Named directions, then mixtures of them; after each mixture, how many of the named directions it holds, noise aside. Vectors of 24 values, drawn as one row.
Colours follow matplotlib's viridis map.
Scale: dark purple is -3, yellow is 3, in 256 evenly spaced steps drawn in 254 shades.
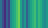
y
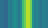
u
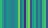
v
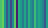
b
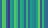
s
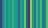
one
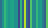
one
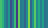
two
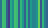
one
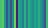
one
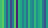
one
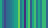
two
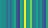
three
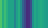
one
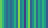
two
